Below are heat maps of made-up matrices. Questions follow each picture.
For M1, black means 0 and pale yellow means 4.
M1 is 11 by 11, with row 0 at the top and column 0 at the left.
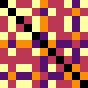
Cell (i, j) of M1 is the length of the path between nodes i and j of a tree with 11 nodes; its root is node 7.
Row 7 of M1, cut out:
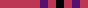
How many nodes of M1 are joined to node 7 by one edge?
2
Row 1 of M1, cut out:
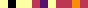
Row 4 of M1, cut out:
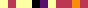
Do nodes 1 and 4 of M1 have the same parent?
yes
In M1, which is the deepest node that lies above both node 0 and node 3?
9
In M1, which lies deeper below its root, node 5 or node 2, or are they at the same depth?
node 2
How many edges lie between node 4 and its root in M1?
2
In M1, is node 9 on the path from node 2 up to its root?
yes
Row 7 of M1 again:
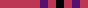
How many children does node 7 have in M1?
2
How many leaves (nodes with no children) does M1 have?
8
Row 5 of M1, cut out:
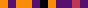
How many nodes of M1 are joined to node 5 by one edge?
5
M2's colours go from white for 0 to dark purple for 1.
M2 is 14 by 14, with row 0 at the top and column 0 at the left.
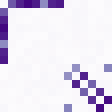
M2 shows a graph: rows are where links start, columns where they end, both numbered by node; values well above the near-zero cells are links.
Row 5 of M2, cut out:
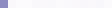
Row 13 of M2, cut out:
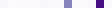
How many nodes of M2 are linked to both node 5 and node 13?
0
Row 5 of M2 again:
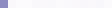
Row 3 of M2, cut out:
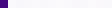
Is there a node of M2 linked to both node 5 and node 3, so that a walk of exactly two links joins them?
yes
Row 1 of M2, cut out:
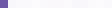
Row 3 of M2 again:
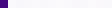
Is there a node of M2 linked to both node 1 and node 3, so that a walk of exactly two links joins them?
yes
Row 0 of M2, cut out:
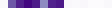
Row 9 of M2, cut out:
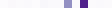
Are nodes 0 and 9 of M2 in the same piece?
no
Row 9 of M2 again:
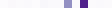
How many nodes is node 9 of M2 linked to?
2
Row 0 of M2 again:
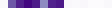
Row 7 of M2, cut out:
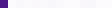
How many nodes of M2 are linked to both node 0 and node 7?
0
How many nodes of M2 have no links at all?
0
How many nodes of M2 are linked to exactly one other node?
7
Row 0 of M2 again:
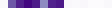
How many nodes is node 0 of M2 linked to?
7
